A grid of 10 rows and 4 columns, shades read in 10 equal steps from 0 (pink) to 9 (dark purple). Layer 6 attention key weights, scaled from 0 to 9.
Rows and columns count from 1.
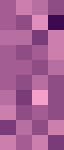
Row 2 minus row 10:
2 1 -1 3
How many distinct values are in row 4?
3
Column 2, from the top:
2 5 3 5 4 5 6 5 3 4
